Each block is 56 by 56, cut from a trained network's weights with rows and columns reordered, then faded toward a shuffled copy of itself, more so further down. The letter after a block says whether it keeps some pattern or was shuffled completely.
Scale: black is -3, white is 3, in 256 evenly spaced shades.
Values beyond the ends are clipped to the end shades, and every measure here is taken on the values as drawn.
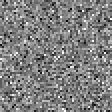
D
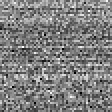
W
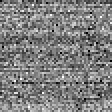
W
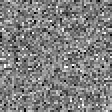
W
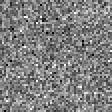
D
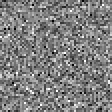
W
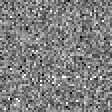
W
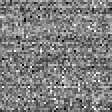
W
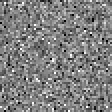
D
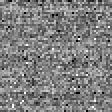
W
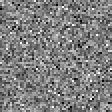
D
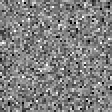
D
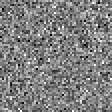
D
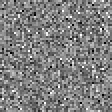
W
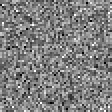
D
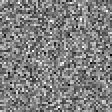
D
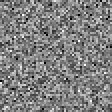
D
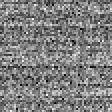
W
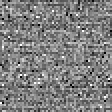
W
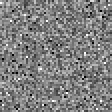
D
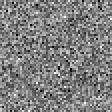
D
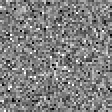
D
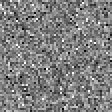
D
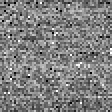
W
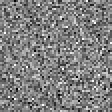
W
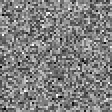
D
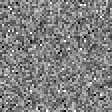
D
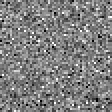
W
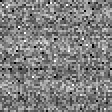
W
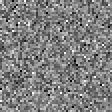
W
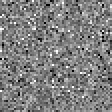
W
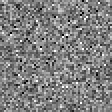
D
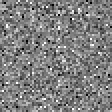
W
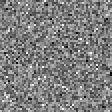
D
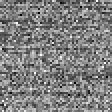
W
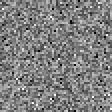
D
